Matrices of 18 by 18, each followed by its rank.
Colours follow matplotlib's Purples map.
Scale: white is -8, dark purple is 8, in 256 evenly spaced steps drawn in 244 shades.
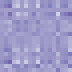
two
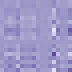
two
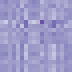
two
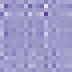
two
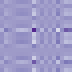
one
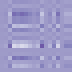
one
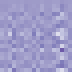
two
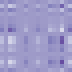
one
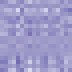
two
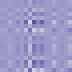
one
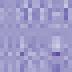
two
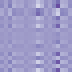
one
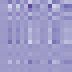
one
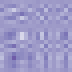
two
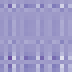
one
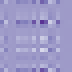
one
